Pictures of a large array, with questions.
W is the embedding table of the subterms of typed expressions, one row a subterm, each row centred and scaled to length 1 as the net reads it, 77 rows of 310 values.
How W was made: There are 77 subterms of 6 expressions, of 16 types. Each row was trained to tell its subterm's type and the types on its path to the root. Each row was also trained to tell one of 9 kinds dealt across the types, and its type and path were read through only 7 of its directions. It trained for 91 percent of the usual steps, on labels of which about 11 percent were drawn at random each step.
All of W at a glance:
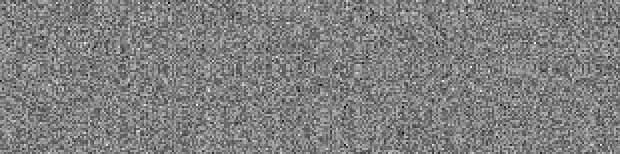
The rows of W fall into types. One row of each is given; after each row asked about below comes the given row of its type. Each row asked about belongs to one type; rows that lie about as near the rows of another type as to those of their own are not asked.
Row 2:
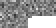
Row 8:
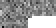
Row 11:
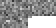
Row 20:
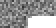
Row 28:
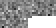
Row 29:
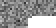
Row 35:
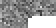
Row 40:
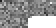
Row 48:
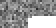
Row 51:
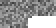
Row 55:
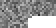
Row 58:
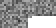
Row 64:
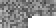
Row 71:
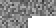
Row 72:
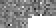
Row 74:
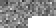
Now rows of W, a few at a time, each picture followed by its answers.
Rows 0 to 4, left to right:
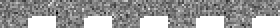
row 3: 29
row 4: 29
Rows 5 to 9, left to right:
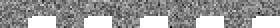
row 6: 8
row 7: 11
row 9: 28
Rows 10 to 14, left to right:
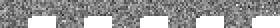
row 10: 8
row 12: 58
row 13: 64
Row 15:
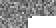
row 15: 71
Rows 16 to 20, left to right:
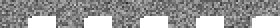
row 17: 29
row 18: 51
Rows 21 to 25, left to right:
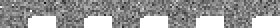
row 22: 8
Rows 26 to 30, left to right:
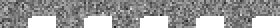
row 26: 2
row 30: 2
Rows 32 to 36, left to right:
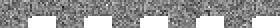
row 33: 58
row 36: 28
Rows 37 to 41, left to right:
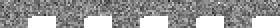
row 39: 29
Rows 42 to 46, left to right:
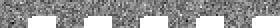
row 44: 28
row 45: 28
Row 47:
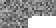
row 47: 8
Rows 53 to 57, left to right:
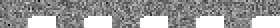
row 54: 51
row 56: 58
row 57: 74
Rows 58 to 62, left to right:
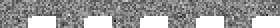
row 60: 51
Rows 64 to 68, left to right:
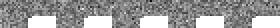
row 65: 58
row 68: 2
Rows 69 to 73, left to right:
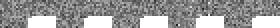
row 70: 11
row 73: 2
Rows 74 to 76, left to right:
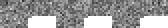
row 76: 40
